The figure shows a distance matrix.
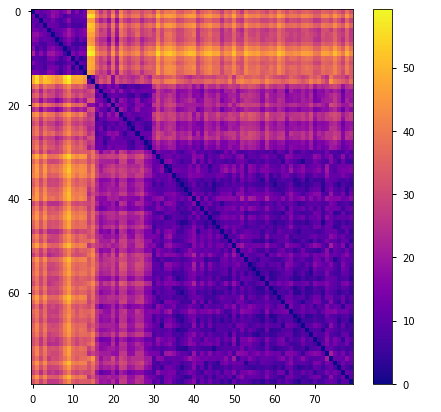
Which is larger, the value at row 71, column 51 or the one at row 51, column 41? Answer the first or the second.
the second
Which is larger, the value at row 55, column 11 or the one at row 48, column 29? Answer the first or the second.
the first
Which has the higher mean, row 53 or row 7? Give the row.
7
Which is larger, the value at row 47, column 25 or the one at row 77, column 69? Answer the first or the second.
the first
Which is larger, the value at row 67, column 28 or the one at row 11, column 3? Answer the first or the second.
the first
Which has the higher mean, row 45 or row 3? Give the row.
3
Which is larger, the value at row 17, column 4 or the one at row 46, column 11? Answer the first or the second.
the second
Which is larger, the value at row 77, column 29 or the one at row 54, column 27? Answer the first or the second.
the second
